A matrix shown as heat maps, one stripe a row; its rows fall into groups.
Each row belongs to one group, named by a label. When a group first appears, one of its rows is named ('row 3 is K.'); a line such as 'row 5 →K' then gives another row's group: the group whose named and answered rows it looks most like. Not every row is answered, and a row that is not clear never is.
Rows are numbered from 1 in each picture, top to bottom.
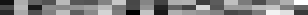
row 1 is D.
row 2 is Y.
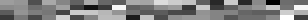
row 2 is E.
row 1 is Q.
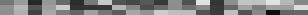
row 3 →Q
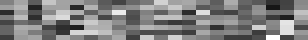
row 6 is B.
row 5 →Y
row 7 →Y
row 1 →Q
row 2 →Q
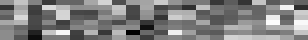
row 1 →B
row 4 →D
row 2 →Y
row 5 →E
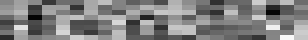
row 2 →Q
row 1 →B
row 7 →D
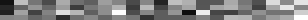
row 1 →D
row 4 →E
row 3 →Y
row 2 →D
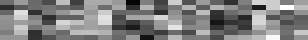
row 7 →Y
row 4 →B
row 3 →Y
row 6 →B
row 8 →E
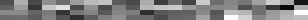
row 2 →Q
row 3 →E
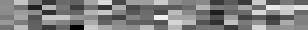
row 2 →E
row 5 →Q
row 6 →B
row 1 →B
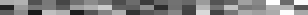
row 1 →E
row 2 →Y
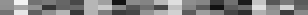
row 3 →B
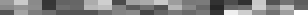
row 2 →B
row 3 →E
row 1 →B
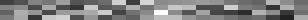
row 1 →D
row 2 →Q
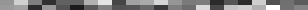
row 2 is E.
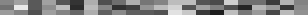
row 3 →Q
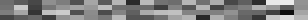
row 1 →D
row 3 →Q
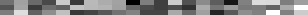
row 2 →Y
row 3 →E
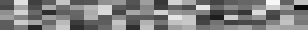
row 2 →Y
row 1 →D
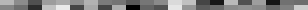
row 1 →Q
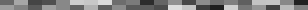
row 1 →Y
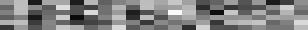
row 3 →Q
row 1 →Q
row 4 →D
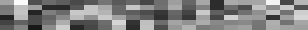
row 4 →Y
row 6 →D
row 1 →E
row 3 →Y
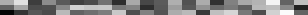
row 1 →E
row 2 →Y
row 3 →D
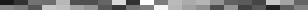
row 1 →D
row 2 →Q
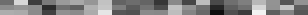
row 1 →Y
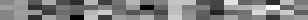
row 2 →E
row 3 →B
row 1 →Q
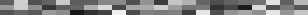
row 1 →D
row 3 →E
